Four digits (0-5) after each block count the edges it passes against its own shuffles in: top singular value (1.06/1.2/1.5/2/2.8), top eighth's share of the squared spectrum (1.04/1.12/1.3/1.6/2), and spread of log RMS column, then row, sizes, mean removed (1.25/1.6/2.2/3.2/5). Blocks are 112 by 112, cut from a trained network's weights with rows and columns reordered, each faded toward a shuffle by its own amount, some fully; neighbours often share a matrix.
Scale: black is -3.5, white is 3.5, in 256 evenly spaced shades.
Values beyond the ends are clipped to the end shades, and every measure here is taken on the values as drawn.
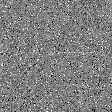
0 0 0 0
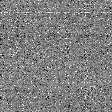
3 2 2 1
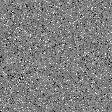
0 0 0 0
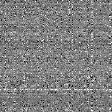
3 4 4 2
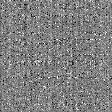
3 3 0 3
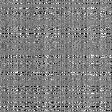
4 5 1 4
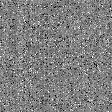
2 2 0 2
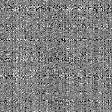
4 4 1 4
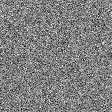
1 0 0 0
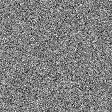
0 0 0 0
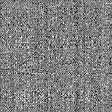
3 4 1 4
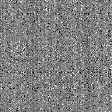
3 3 1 3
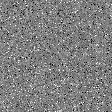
0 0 0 0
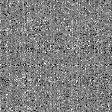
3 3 0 3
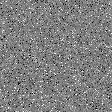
0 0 0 0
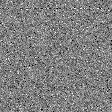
2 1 0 0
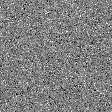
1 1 0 0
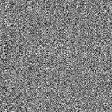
4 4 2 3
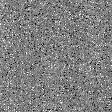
1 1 0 1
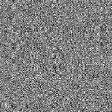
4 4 3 2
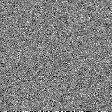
3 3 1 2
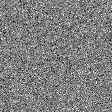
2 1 0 0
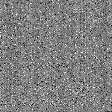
2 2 0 2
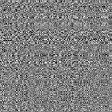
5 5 2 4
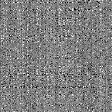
3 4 2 3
